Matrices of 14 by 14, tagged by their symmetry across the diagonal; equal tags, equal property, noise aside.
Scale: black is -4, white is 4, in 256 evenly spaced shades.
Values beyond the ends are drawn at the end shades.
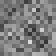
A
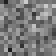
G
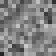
A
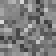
A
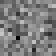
G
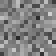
A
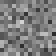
G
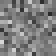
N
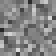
A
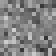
G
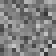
N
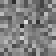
N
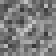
A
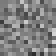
N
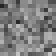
G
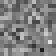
N
